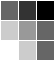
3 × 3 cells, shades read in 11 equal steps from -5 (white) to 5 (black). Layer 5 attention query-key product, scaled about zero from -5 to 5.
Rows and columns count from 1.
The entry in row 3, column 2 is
-3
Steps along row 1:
up up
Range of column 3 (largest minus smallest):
4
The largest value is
5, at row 1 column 3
